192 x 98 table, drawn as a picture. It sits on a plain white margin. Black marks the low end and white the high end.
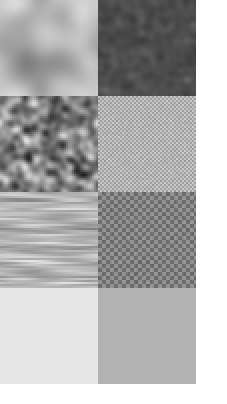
It is made of 4 by 2 panels. Panel 1,1: high, smooth. Panel 1,2: low, blotchy, faint in contrast. Panel 2,1: middling, blotchy, strong in contrast. Panel 2,2: high, checkered. Panel 3,1: high, streaked across. Panel 3,2: middling, checkered. Panel 4,1: very high, flat. Panel 4,2: high, flat.
